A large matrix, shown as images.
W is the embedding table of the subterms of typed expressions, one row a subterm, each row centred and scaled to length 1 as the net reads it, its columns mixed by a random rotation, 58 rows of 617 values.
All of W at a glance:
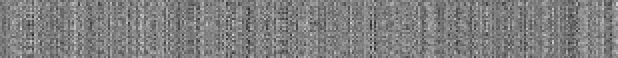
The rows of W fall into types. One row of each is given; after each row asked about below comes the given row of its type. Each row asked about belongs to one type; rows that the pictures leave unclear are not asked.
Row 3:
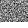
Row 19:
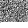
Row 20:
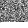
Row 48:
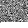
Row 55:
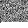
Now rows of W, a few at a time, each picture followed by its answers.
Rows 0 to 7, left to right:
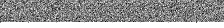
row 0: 20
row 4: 3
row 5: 20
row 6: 19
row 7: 55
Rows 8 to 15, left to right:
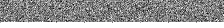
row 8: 19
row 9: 48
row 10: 55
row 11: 48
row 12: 48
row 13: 19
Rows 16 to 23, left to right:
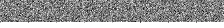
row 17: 20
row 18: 19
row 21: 55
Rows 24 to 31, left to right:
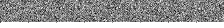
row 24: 55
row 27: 48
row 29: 3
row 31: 48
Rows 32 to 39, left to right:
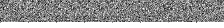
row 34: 20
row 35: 20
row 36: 3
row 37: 48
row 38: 20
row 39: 55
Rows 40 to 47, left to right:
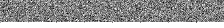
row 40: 19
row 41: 48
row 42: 48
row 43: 48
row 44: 48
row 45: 20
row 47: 55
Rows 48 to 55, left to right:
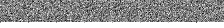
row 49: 20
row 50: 20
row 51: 19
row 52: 19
